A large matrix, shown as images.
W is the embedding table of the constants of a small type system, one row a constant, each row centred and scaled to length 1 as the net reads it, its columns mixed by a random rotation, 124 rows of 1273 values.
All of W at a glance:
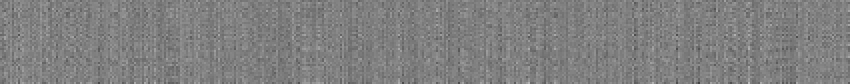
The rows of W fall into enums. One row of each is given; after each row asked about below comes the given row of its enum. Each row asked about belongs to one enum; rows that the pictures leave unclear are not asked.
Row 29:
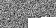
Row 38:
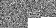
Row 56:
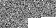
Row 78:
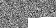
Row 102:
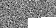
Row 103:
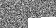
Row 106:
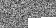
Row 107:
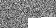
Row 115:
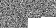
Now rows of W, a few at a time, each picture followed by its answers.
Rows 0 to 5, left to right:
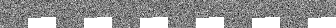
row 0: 106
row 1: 107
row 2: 78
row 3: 38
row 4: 29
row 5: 102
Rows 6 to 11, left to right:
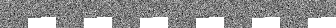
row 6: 29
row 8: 78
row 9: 29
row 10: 78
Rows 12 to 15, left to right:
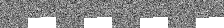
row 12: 78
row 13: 106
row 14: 106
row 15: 38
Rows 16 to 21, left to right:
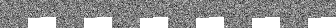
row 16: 78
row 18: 56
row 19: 103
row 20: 106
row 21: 106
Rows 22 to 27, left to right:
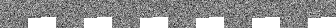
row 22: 29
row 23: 56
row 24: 78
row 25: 56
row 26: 106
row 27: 38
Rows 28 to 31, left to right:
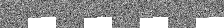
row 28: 103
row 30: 38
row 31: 78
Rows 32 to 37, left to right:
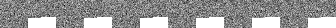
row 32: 29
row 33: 102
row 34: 29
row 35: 106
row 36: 78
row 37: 78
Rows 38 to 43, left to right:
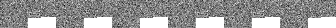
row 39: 102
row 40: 56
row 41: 38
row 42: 38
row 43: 103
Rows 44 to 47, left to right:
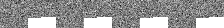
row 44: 106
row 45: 38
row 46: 102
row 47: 29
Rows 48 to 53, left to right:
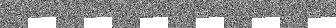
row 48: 103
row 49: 78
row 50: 29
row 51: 38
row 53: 38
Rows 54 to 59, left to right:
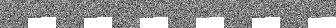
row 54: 29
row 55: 29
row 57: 107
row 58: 29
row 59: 103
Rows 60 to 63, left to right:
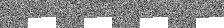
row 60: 102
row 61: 106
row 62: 38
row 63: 29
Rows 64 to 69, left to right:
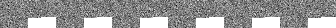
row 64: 102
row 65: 78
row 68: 78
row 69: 115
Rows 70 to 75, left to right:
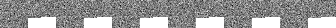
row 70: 29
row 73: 38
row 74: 102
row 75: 103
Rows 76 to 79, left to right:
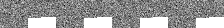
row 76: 106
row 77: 102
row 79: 102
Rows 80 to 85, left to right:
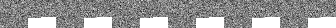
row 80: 106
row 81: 78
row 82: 102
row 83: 106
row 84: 78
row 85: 78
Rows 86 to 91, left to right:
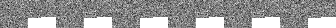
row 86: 102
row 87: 38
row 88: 106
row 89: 38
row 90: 38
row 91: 106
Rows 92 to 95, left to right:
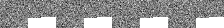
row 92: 56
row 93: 56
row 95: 103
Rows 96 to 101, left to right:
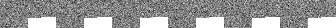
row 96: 56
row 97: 106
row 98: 78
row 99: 107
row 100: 115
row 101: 102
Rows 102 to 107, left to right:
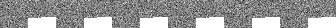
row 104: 38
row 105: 102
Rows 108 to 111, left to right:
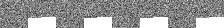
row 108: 103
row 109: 29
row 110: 115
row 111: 107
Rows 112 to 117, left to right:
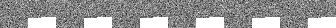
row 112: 102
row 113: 29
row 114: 29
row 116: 106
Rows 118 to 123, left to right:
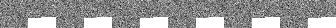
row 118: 115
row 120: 102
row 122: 38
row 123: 102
